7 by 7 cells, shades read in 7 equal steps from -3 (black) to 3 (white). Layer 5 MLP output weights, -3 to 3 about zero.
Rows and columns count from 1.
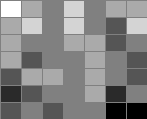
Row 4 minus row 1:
-2 -2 0 -2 1 -1 -2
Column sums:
2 2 0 5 4 -6 -2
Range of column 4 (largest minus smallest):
2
